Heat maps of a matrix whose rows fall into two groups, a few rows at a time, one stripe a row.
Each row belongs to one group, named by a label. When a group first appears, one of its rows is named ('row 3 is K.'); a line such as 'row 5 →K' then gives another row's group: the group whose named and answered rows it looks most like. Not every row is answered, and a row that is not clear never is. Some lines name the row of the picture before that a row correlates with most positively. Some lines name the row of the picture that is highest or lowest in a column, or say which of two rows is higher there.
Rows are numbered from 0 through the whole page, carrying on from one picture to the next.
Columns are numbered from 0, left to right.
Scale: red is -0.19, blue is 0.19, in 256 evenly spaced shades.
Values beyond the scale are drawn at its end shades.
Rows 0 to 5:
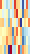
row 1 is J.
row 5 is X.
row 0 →J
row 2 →X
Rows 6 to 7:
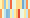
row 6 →J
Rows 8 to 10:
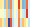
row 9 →J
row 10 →X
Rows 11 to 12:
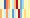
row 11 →J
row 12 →X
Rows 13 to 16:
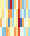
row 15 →X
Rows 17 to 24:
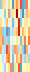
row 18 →J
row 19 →X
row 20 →X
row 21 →X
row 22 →J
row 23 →J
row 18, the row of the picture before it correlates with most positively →16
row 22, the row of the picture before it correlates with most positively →16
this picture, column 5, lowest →24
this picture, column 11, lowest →20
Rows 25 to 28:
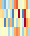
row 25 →J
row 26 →X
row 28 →J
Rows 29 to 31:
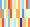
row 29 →J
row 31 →X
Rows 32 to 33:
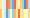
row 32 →J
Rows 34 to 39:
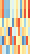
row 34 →X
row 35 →X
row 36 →J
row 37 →X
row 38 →J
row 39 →X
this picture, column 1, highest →38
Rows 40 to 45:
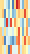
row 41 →X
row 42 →J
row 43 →J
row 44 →X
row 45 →X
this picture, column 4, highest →45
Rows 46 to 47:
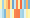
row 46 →J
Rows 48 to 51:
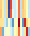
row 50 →X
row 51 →J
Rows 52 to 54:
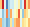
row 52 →X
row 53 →J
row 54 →X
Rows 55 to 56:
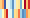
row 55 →X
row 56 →J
